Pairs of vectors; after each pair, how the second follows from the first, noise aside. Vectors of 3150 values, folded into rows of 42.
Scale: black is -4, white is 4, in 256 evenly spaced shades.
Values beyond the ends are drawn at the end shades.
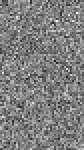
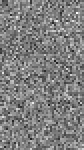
copied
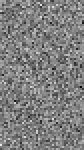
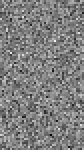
wrapped around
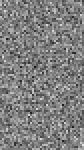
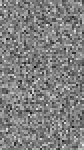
copied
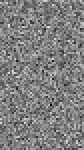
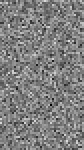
copied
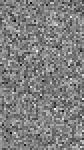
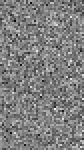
copied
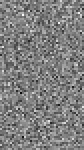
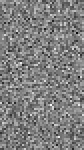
wrapped around
